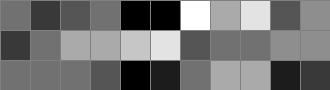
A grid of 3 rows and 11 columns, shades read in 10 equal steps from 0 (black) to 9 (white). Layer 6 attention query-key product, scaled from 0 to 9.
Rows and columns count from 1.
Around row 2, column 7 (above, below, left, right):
9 4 8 4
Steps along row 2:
up up same up up down up same up same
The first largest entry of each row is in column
7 6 8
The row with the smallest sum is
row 3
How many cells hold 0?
3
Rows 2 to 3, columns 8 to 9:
4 4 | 6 6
